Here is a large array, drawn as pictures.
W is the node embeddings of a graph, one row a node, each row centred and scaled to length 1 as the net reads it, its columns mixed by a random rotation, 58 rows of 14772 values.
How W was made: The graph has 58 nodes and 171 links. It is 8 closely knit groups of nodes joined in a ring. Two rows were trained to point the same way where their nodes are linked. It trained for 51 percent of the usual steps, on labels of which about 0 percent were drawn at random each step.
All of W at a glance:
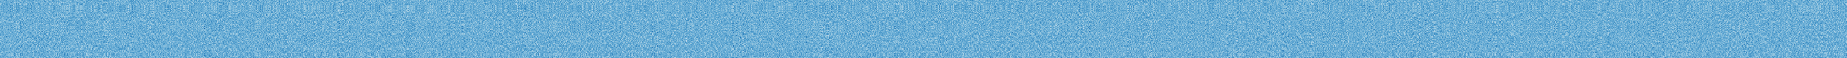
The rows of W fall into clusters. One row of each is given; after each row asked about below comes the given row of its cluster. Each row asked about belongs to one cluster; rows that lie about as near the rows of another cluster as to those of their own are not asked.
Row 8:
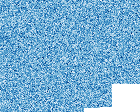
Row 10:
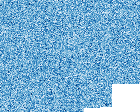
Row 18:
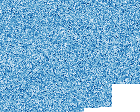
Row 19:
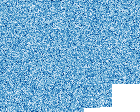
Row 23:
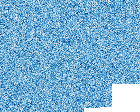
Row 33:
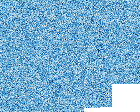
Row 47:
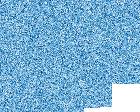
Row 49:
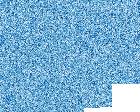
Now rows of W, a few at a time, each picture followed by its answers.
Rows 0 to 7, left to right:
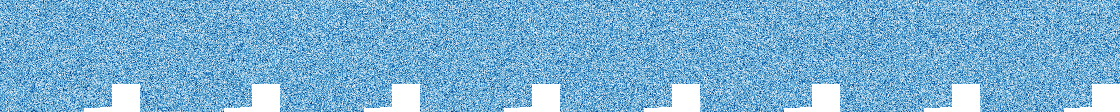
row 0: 19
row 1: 33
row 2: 23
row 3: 19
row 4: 19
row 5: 49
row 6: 49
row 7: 49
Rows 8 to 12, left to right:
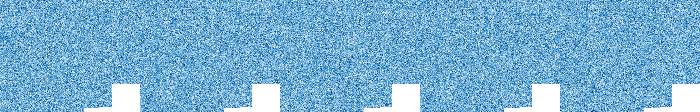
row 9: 49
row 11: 49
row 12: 19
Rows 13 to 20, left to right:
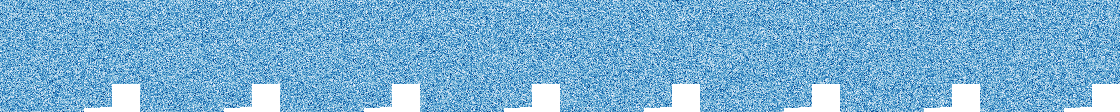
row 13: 33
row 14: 23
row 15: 23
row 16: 49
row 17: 10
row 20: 33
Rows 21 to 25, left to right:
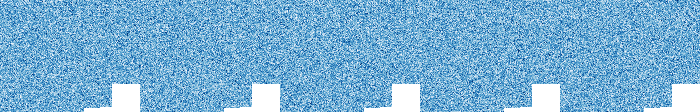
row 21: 47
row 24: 33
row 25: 10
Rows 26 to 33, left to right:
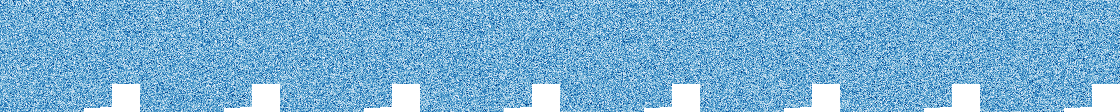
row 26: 47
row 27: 23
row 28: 47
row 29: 10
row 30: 23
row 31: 47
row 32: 8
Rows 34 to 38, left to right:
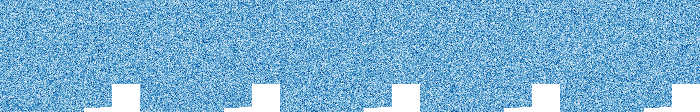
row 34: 33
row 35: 23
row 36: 19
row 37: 19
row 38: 18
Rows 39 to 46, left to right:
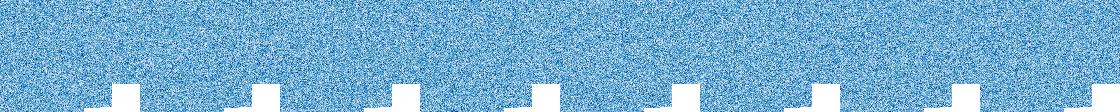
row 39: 47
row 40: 18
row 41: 19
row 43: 23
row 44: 18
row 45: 8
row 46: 8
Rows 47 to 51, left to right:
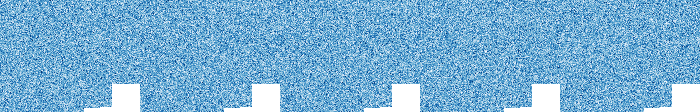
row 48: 49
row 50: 33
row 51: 18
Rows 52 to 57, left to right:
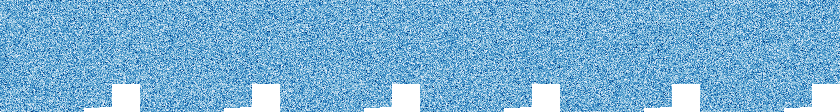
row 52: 19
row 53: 47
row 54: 47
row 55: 47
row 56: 33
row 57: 23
